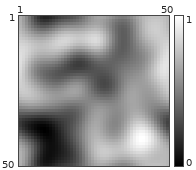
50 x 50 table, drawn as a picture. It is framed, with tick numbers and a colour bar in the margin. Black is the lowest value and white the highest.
Lone odd cells: none. Ninth with the highest average: bottom right. Ninth with the lowest average: bottom left.
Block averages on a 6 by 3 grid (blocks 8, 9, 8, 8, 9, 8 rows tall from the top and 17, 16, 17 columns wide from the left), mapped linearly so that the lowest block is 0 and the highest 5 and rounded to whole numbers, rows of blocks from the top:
344 | 434 | 324 | 334 | 034 | 145
